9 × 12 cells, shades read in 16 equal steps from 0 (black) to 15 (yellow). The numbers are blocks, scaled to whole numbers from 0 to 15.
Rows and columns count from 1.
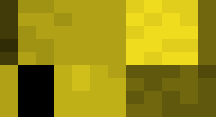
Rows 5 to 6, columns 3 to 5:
10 11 11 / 0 12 13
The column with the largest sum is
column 5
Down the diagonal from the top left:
4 11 11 11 11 12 12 6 7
